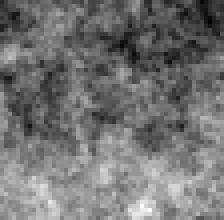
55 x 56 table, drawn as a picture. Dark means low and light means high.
No single row or column stands out from its neighbours. The ninth with the lowest average is the top right. The values follow a bell shape. There are no lone odd cells. The field climbs toward the bottom.
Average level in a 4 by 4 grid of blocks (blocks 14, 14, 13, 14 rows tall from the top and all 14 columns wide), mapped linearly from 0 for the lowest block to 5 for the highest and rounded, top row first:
2 2 1 0 | 1 2 2 2 | 2 3 3 3 | 5 4 5 4
